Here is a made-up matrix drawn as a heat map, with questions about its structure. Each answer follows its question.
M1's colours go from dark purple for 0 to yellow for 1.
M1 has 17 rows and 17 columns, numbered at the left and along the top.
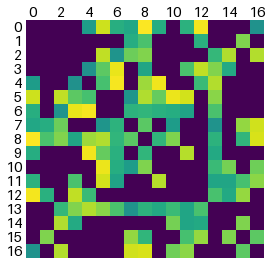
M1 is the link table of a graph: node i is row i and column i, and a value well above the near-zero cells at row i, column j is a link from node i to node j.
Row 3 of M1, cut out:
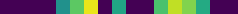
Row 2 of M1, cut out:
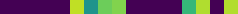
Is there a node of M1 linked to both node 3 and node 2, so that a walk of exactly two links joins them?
yes
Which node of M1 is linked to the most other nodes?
node 8
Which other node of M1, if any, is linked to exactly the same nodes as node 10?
node 2
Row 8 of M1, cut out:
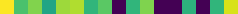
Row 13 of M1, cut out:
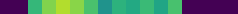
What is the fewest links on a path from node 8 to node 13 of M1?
1
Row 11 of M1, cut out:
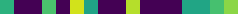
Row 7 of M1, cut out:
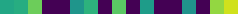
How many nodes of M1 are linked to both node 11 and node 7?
6
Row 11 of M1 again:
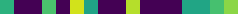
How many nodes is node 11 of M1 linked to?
9
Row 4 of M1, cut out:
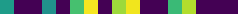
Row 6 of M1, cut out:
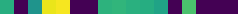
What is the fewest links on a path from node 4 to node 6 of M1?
1
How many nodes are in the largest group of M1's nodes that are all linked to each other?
5
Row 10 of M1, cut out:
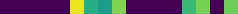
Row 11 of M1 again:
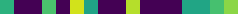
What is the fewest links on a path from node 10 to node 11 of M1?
2
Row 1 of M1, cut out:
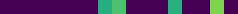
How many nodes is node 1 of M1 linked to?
4
